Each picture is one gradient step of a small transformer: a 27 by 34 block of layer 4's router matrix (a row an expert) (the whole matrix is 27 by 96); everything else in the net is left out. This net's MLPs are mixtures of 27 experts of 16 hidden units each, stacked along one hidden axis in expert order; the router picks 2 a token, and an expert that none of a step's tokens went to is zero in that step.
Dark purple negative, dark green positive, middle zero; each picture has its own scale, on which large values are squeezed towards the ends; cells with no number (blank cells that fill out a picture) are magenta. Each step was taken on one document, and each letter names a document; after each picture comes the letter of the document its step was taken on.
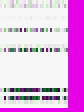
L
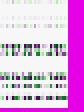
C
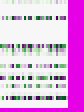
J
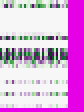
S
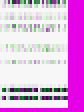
L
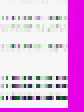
J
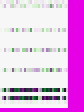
L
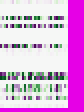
C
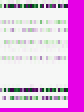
L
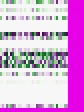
S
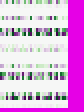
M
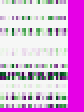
M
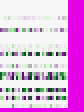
M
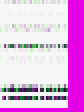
L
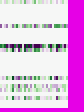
C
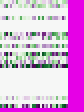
S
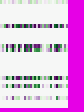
C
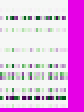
M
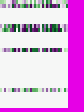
L
